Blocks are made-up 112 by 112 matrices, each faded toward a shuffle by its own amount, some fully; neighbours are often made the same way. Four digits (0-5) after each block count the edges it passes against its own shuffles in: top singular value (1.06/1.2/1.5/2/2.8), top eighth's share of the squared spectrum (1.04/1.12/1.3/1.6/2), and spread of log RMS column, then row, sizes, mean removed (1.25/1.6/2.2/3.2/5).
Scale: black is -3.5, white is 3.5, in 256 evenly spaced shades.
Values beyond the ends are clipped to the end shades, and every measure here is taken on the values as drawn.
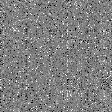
4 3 2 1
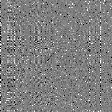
5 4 3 2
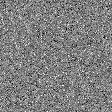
0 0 0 0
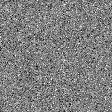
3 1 0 0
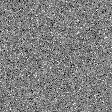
1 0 0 0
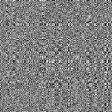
5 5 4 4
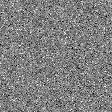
2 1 0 0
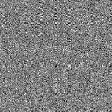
4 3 2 2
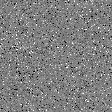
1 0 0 0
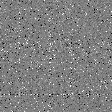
2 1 1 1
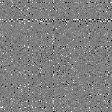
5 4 2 2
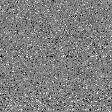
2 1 0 2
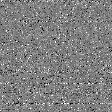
2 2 0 2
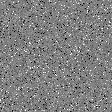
0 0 0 0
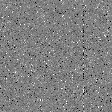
3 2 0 0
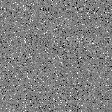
3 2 1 1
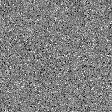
3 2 1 0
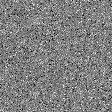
0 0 0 0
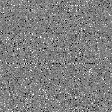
4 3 2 2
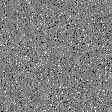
1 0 0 0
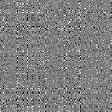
5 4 3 3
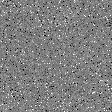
1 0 0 0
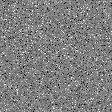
1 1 0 0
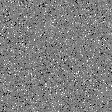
2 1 0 0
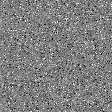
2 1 0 0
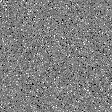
2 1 0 0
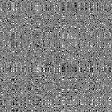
5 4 3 3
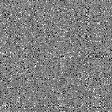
4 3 2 2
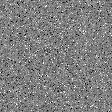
1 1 0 0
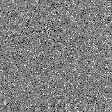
3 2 1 1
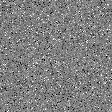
0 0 0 0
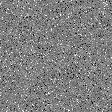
0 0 0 0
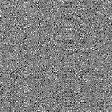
4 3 2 2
